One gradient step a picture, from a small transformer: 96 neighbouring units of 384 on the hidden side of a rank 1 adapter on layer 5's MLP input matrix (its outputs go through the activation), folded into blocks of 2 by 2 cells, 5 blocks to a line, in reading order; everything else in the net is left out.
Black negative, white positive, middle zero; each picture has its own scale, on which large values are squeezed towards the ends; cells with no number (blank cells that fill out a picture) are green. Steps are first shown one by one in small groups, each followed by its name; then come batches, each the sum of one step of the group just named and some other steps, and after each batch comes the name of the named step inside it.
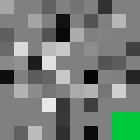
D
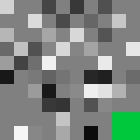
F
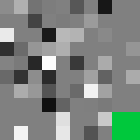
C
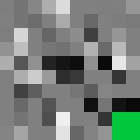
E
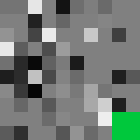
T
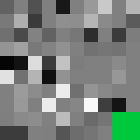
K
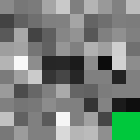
E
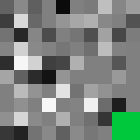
K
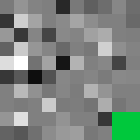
C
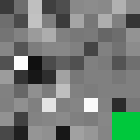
K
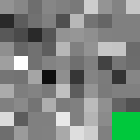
C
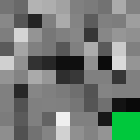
E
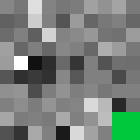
T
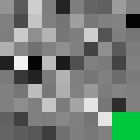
D
